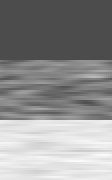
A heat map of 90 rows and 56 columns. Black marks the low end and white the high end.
The table splits into 3 rows of 1 panel. Panel 1,1: low, flat. Panel 2,1: middling, streaked across. Panel 3,1: very high, streaked across, faint in contrast.
